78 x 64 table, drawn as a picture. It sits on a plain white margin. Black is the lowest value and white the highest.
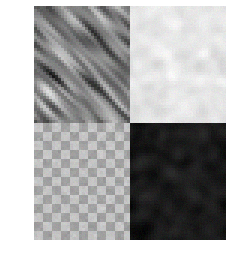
The table splits into 2 rows of 2 panels. Panel 1,1: middling, slanting down to the right, strong in contrast. Panel 1,2: very high, blotchy, faint in contrast. Panel 2,1: high, checkered. Panel 2,2: very low, blotchy, faint in contrast.
